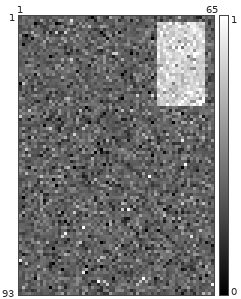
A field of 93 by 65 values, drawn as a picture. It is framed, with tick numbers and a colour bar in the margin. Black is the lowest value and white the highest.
Mirror symmetry: none. Histogram: skewed, a long tail of high values. Stripes: none. Average level on the scale: 40%. Ninth with the highest average: top right. Odd patch: higher, in the top right.
